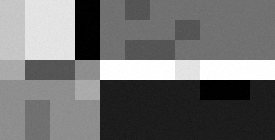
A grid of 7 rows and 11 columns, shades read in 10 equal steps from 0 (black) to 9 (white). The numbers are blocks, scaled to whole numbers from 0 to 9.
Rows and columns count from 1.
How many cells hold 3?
6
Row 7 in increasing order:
1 1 1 1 1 1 1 4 5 5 5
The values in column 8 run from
1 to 8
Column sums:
42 40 42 21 24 22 23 22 23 23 24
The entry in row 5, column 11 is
1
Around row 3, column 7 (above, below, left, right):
4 9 3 4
